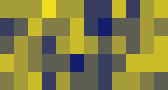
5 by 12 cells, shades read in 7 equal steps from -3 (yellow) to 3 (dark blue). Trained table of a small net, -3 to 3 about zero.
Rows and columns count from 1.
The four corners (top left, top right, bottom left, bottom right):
-1 -2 0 1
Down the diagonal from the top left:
-1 1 0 1 -1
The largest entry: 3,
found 2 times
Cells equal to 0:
7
